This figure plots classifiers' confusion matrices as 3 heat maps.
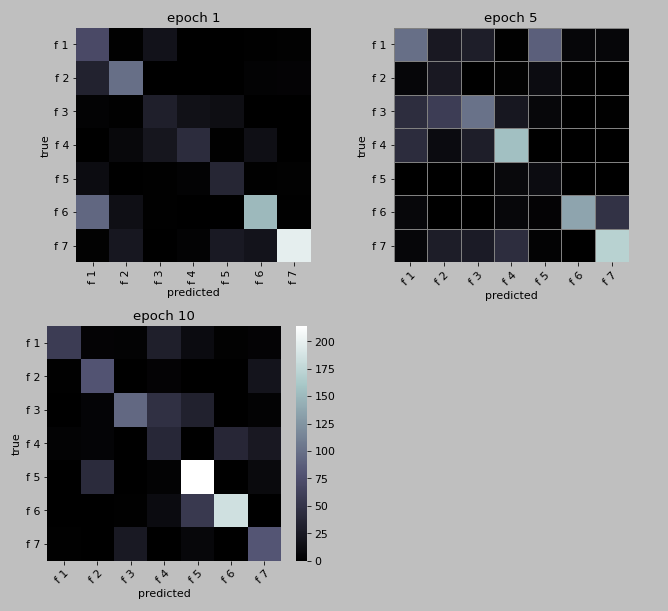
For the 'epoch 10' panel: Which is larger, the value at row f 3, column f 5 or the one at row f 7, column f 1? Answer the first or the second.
the first
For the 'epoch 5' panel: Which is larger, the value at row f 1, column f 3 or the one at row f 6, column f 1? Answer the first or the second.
the first
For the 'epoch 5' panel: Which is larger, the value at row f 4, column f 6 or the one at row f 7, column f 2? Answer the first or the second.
the second
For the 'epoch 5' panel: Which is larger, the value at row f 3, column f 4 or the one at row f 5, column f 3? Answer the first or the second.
the first
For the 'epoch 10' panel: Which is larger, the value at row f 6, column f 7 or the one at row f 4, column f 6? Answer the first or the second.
the second
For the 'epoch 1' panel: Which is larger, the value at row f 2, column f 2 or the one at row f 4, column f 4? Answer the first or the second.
the first
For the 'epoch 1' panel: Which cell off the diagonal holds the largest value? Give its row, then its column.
f 6, f 1
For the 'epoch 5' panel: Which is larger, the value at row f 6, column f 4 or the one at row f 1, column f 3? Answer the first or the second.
the second
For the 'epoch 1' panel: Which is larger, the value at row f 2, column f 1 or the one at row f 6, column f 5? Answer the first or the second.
the first
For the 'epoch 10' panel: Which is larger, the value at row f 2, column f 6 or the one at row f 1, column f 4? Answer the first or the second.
the second
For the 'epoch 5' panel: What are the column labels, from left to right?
f 1, f 2, f 3, f 4, f 5, f 6, f 7
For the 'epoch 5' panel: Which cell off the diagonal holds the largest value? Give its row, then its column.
f 1, f 5
